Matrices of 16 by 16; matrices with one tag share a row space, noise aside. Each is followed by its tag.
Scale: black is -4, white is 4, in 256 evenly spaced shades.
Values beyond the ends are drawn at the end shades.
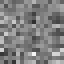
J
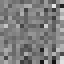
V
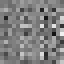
V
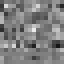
J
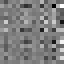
V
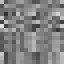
J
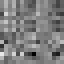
J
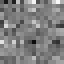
J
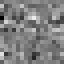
J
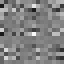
J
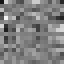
J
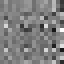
V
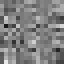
J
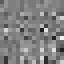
V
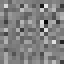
V
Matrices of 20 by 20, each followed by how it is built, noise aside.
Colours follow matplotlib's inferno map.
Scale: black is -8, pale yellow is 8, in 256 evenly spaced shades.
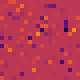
sparse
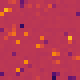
sparse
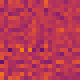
low rank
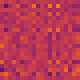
low rank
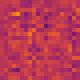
low rank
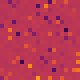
sparse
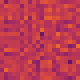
low rank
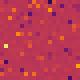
sparse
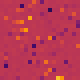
sparse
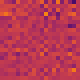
low rank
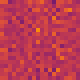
low rank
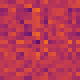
low rank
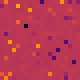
sparse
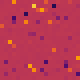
sparse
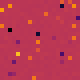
sparse
